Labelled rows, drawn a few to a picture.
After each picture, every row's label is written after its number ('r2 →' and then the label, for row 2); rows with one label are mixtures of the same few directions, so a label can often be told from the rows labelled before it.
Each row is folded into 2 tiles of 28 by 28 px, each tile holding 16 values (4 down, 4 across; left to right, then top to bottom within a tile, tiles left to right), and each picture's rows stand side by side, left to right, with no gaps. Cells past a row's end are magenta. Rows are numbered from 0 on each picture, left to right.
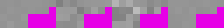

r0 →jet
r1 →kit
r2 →kit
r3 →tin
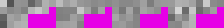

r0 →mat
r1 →kit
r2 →tin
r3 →tin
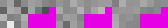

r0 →jet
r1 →jet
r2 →mat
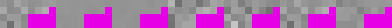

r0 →jet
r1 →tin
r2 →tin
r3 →mat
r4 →jet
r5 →jet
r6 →kit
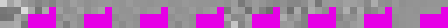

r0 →kit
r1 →jet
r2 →jet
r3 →jet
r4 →jet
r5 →tin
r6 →tin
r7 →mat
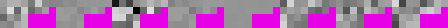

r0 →tin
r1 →kit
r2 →kit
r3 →kit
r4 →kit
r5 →mat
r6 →tin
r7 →mat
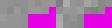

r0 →tin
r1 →mat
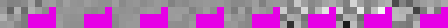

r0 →tin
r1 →mat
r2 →mat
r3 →kit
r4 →tin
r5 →jet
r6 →jet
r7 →kit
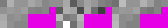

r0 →mat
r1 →jet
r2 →mat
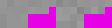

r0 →mat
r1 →kit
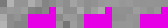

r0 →mat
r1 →jet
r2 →kit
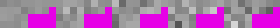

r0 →kit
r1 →tin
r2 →mat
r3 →jet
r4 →jet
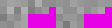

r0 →tin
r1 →jet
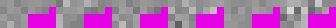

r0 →jet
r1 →mat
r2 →jet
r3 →jet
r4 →tin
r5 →tin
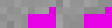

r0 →jet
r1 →mat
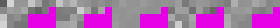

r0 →mat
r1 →kit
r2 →mat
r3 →jet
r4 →mat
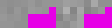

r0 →tin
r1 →tin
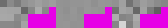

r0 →kit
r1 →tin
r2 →jet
